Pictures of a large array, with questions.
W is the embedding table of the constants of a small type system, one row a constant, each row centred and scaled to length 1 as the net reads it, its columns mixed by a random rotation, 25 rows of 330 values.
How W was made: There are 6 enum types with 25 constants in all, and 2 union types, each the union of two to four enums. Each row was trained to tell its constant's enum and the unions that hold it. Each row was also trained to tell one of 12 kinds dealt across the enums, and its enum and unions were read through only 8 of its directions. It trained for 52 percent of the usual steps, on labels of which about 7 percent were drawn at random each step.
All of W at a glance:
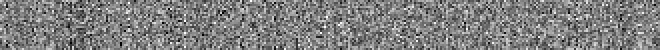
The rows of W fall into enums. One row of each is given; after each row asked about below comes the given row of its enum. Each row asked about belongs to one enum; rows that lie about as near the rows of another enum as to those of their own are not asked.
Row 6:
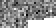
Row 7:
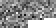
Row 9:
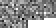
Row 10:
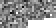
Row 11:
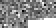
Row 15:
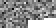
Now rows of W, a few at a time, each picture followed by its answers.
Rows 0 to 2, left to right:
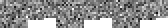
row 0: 7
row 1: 9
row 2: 6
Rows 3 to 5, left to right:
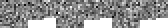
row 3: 10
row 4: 11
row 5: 15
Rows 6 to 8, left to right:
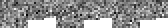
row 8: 9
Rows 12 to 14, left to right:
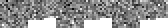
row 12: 6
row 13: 11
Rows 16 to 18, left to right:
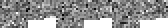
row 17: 10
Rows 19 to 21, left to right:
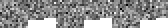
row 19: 10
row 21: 6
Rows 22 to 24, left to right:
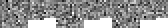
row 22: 6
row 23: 10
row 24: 9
